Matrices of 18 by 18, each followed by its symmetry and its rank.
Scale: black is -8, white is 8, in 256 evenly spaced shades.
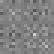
symmetric, rank three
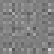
symmetric, rank three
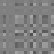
symmetric, rank one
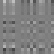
neither, rank one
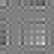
symmetric, rank one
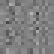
neither, rank three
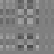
neither, rank one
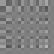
symmetric, rank one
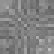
symmetric, rank three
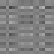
neither, rank one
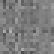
neither, rank three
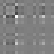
symmetric, rank one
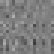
neither, rank three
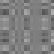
neither, rank one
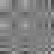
symmetric, rank one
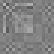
symmetric, rank three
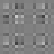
symmetric, rank one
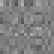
neither, rank three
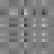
neither, rank one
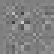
symmetric, rank three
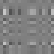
neither, rank one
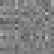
neither, rank three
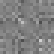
symmetric, rank three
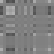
symmetric, rank one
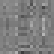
neither, rank three
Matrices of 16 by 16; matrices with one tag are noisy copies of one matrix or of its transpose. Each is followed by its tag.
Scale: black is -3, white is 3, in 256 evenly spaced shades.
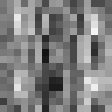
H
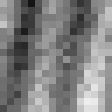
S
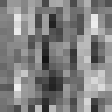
H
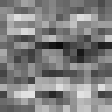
H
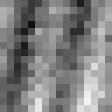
S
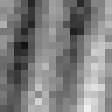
S
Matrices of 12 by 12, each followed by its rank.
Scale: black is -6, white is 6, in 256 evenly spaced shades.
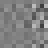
two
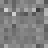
two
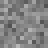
full rank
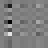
one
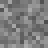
full rank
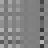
one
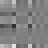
one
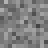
full rank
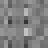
two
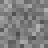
full rank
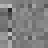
two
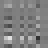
one
